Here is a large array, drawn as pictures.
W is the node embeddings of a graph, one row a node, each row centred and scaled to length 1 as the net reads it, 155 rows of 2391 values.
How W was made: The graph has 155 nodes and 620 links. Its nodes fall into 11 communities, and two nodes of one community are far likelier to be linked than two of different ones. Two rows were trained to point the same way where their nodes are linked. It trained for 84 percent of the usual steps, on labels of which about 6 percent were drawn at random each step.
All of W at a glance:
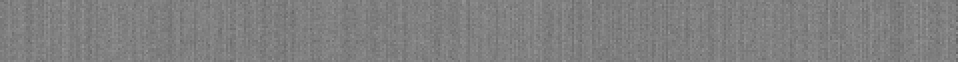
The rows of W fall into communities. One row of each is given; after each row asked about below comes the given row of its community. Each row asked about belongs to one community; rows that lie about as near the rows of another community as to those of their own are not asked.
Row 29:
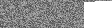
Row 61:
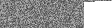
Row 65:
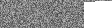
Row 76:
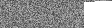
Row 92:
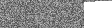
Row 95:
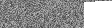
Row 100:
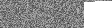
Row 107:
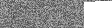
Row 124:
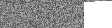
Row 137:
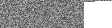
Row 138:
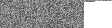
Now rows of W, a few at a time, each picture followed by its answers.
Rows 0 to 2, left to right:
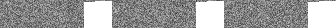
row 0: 95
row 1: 107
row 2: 95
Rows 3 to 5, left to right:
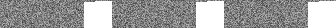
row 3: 29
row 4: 107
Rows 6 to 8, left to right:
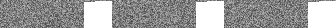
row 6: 65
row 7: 61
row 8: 95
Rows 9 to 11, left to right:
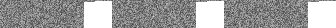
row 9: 100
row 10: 92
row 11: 61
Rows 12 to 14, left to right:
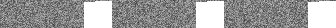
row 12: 124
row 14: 65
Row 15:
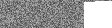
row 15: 124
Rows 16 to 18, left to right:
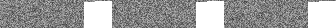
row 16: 61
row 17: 76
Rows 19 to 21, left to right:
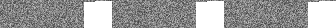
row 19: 76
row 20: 92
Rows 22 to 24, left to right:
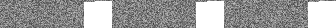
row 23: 95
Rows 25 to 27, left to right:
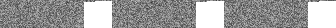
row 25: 29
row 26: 137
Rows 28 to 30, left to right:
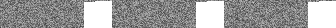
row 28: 95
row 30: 107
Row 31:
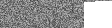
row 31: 124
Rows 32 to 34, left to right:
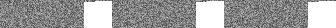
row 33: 137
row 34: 61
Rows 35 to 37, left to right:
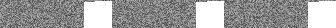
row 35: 100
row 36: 124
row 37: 138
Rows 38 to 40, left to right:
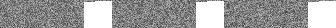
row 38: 61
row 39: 92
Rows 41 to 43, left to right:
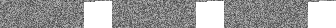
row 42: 61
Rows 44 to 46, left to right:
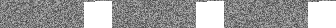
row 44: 92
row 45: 107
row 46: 92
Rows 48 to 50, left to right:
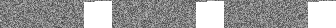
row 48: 137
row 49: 100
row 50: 124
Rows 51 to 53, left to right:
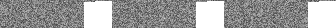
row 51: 107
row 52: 137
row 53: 29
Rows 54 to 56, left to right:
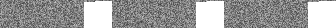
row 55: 137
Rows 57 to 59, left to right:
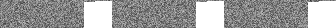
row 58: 29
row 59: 29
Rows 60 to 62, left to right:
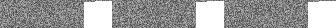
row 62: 61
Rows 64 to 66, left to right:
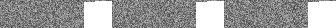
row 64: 124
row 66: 92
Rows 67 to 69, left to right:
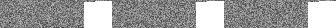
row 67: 107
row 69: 92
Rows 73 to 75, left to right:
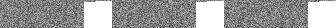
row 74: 95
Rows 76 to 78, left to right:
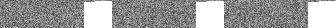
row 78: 138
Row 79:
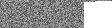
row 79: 92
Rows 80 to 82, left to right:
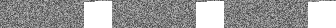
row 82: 61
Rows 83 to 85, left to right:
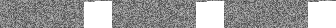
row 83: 137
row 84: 138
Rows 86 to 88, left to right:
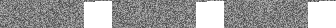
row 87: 100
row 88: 29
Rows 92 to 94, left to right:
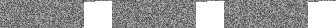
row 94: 138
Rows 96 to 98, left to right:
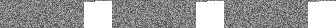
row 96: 29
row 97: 107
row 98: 76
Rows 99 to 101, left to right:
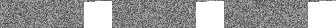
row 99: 137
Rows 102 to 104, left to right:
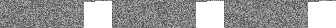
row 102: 107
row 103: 29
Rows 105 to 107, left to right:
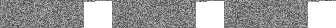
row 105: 107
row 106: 137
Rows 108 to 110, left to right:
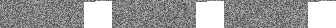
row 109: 138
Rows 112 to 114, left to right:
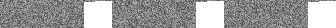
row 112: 65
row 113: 29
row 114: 61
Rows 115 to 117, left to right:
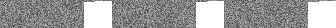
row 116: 76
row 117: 65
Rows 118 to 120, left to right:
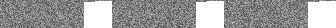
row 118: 92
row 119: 100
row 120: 29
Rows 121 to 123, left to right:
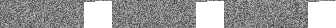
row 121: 100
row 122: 61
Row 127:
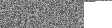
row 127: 29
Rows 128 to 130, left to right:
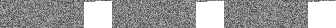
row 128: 107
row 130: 107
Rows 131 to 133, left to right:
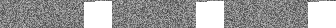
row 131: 76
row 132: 61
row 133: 100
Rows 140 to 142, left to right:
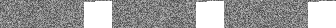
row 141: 137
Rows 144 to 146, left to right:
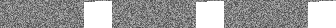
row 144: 95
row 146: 95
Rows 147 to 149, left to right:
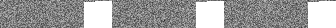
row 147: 95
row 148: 137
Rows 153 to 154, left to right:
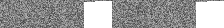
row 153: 65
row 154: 92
